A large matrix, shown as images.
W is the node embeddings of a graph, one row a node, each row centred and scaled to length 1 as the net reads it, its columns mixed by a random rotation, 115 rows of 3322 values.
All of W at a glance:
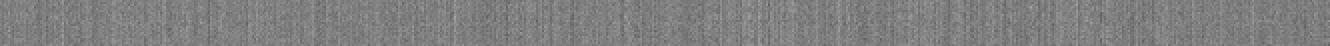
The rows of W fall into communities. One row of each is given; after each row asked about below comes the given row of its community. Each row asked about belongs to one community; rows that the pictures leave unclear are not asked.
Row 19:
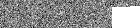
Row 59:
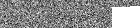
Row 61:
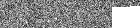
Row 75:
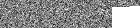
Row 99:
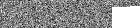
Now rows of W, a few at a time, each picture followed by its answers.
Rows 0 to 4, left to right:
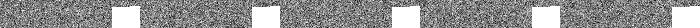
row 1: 61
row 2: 75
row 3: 19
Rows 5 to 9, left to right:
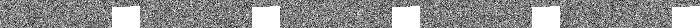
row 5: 61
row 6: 75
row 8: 59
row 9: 61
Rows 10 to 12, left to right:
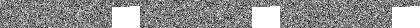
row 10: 61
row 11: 19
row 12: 99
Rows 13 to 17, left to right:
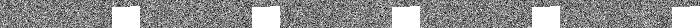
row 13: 61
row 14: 75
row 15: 61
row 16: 59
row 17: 59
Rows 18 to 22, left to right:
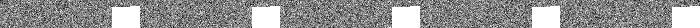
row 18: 19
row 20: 99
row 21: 75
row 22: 61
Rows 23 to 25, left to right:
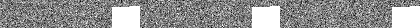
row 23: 59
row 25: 19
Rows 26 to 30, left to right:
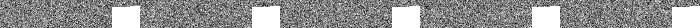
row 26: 75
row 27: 99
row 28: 75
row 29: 99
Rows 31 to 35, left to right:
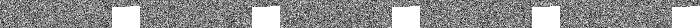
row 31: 75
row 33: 99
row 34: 19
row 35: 61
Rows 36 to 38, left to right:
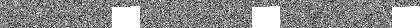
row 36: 59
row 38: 61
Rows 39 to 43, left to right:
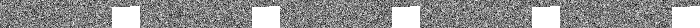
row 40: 61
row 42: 19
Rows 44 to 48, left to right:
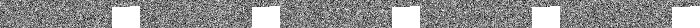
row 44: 19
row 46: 61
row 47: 59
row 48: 99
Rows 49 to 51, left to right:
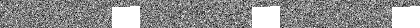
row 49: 19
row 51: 19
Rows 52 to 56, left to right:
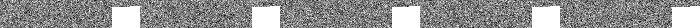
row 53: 99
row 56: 59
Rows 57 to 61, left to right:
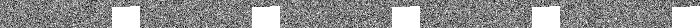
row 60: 59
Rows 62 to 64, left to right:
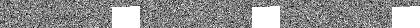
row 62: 59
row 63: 75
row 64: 59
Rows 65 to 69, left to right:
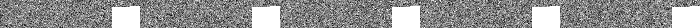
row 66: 19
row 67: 75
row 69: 61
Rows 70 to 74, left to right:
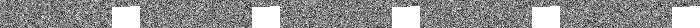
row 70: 61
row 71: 75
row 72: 61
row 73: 19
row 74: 99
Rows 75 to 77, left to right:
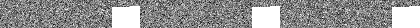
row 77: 61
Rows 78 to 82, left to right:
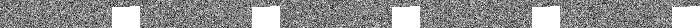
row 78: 19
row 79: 19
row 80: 59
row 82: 99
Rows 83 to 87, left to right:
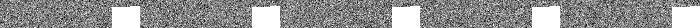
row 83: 59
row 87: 61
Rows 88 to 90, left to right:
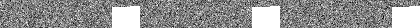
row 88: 61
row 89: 19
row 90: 75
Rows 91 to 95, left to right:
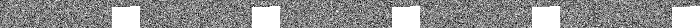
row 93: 75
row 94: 99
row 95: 99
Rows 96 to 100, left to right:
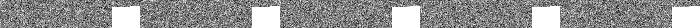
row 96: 61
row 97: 59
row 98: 75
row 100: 99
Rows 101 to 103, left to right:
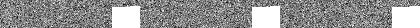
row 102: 61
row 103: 59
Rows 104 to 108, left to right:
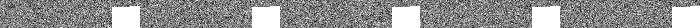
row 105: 19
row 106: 59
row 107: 75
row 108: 75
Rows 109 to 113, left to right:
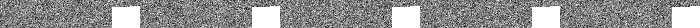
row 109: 99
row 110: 61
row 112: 59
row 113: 19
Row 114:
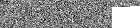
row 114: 19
